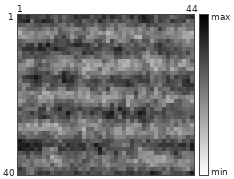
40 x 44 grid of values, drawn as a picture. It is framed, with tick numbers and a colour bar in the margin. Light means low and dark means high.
No single row or column stands out from its neighbours. Overall the values sit about 60% of the way up the scale. No overall slope runs across the table. Horizontal stripes repeat 5 times down the table. Streaks run across, left to right.
